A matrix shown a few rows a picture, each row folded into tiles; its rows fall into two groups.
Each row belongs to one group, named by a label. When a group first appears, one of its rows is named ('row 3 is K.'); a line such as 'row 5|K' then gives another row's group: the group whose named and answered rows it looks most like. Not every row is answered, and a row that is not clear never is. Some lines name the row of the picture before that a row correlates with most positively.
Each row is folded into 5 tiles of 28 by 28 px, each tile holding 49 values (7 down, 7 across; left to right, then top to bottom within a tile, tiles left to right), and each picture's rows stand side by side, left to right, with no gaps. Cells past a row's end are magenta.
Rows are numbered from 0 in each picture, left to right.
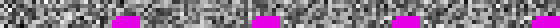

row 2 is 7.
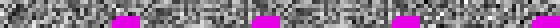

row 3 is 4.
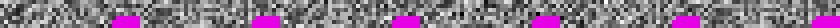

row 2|7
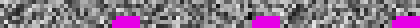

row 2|7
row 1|4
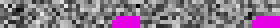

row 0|4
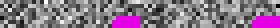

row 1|4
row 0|4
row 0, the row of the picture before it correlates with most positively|0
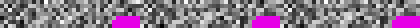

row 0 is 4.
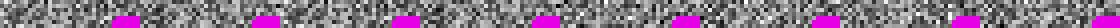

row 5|4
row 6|7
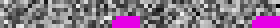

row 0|7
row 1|4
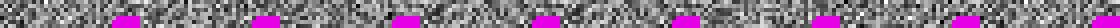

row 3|4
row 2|4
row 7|4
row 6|4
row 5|7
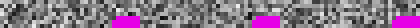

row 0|7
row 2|7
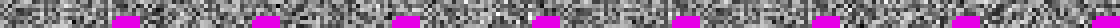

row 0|7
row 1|4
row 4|7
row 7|4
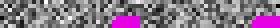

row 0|4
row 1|4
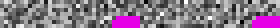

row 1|4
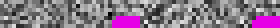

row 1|4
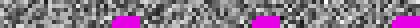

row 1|4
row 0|7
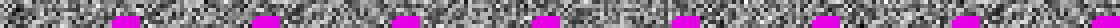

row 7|4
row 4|7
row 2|4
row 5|4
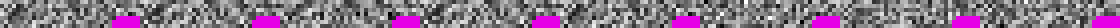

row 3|4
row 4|7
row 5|4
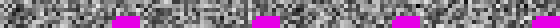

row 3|7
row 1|7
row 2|4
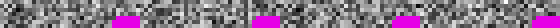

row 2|4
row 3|7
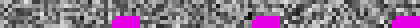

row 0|7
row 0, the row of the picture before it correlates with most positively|1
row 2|4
